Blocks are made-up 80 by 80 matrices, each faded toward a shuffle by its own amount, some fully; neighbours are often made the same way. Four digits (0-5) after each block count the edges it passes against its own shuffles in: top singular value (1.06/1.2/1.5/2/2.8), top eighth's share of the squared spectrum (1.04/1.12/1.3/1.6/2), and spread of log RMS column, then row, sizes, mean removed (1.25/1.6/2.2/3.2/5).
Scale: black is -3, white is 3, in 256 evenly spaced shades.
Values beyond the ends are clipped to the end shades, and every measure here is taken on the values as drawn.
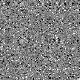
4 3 1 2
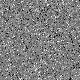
1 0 0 0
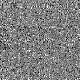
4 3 1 1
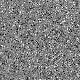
1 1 0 0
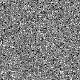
2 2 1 1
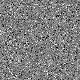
1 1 0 0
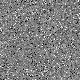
0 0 0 0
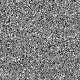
0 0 0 0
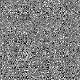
3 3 2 2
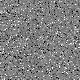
2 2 0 0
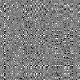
5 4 3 3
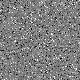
2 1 0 0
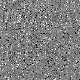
3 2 1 1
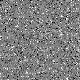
3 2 1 0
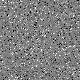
2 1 0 0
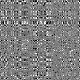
5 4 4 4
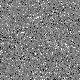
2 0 0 0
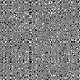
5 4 3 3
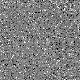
3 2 0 1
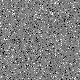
0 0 0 0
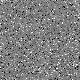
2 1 0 0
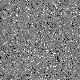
2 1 0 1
